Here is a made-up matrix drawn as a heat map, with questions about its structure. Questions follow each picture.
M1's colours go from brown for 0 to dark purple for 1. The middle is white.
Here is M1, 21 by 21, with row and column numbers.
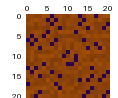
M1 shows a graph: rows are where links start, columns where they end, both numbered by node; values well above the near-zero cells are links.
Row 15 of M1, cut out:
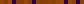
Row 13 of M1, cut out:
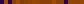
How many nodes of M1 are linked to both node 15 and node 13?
1
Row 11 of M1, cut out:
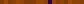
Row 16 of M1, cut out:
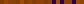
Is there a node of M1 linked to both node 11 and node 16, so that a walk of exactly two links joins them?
no
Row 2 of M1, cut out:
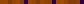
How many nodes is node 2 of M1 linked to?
3
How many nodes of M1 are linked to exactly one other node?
2
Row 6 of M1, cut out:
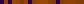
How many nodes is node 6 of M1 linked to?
4
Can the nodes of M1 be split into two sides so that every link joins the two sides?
no
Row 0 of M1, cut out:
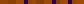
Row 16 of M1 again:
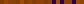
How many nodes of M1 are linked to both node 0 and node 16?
1
